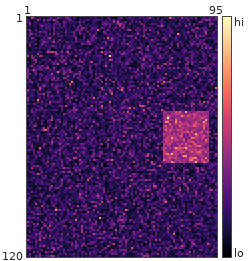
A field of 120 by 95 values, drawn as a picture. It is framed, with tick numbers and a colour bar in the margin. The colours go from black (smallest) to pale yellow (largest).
Most values sit low, with a long tail of high ones. Overall the values sit about 20% of the way up the scale. The middle right is the ninth with the highest average. An odd patch, higher than its surroundings, sits in the middle right.
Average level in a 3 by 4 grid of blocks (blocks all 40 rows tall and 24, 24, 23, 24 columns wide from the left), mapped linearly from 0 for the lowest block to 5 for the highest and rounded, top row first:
0 0 0 0 | 0 0 1 5 | 0 0 0 0
